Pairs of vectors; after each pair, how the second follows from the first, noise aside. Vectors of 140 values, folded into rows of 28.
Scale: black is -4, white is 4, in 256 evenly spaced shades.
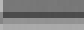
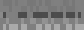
partly zeroed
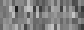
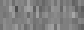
shrunk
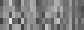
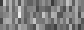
shuffled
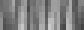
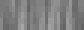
shrunk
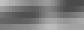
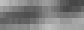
copied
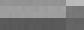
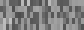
shuffled
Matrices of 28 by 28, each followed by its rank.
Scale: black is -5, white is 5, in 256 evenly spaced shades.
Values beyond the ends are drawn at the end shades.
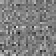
five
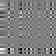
one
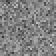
full rank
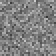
full rank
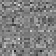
five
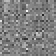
five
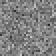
full rank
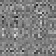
five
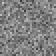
full rank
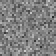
full rank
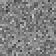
full rank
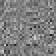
five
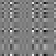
one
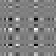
one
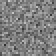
full rank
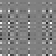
one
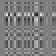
one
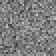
full rank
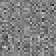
five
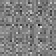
five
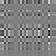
one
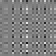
one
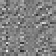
five
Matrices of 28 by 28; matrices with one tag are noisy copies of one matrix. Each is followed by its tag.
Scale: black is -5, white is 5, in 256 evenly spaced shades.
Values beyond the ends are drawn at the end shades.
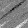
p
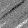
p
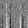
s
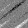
p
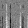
s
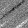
p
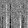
s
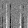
s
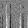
s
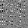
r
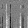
s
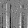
s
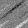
p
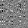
r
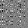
r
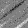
p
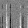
s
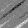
p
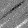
p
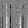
s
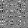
r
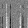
s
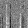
s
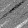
p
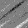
p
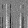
s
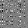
r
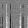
s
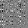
r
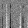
s
